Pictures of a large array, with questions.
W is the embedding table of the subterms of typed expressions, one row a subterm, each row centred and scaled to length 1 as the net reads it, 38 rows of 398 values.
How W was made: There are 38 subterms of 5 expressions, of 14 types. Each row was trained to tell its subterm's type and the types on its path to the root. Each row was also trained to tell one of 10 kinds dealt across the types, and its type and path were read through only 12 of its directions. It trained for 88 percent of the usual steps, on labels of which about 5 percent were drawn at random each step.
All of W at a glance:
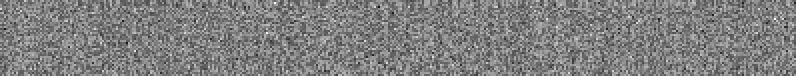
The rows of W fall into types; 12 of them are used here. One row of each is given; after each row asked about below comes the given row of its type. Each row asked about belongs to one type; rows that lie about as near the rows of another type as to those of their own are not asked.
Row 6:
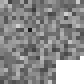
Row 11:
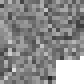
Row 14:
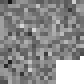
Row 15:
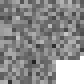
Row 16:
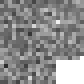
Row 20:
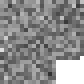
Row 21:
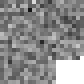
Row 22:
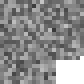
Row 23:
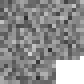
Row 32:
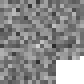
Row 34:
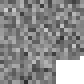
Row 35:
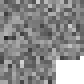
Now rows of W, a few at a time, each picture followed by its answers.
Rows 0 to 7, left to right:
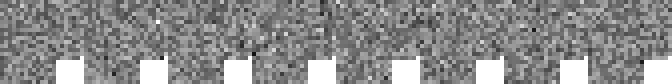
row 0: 21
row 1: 16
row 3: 11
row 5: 34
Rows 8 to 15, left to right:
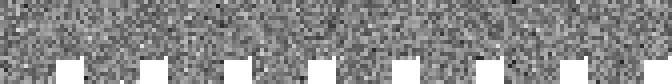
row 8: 16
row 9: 20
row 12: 23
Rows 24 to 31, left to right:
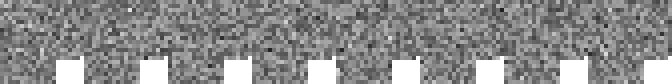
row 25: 23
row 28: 34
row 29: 32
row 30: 34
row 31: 20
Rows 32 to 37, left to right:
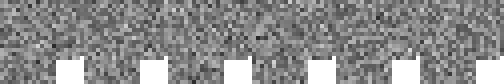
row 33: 14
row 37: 20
